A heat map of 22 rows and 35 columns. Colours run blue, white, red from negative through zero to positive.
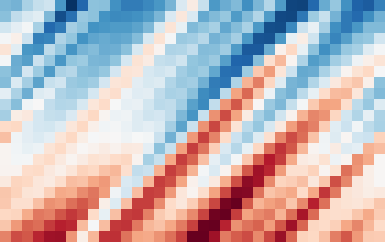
Average level on the scale: 50%. Grain: diagonal, up to the right. Slope: up to the bottom. Lone odd cells: none.
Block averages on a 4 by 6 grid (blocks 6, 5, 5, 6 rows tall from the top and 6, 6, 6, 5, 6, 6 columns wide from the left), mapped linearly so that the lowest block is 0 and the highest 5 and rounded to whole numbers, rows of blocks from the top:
1 0 1 0 0 0 / 1 2 1 2 2 2 / 2 3 2 3 4 2 / 4 4 4 5 4 3
